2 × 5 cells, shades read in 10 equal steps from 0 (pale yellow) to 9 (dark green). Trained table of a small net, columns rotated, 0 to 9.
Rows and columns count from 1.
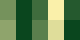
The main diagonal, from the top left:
5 9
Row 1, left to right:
5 9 7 0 8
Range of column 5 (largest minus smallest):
1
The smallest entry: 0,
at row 1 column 4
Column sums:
9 18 13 1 17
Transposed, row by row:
5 4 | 9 9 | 7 6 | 0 1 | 8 9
